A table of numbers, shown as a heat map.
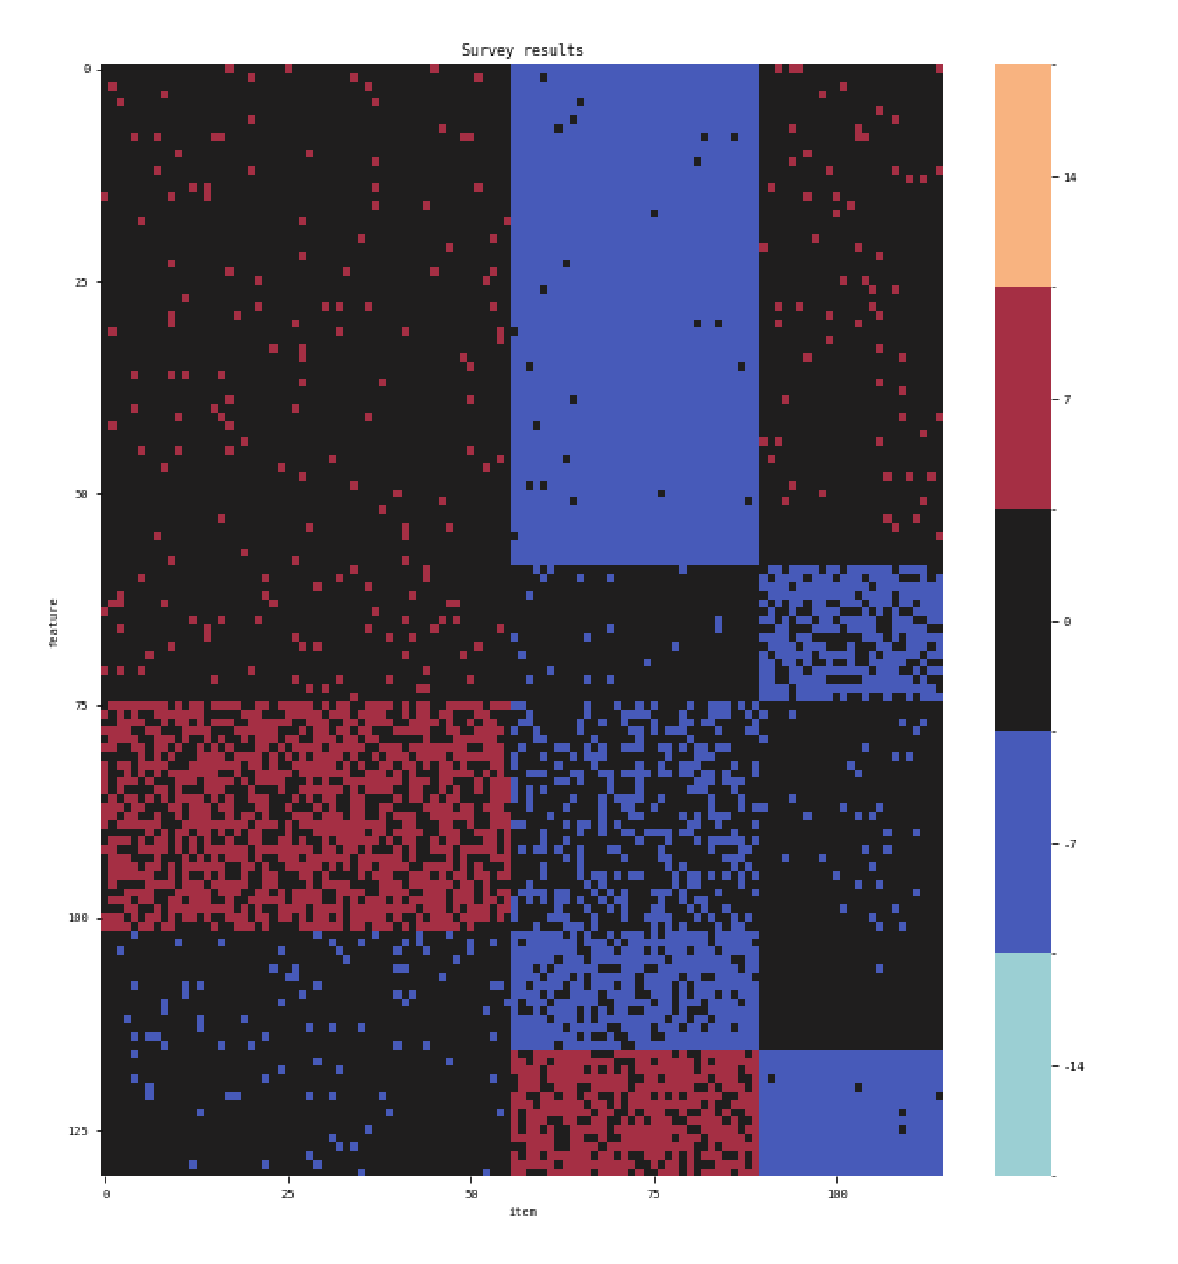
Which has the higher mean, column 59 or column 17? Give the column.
17
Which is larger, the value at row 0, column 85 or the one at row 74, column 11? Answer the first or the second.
the second
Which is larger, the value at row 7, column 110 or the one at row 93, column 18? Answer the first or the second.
the second
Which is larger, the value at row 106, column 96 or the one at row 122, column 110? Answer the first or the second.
the first
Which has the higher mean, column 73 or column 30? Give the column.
30
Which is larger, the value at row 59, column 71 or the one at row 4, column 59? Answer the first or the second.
the first
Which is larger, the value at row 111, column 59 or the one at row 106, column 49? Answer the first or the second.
the second
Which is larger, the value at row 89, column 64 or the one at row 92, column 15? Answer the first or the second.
the second
